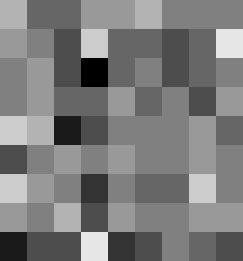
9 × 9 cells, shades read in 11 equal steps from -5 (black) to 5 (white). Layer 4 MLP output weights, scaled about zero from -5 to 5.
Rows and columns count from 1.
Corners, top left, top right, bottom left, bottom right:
2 0 -4 -2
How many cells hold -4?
2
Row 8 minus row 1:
-1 1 3 -3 0 -2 0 1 1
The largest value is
4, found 2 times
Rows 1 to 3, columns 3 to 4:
-1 1 / -2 3 / -2 -5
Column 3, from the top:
-1 -2 -2 -1 -4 1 0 2 -2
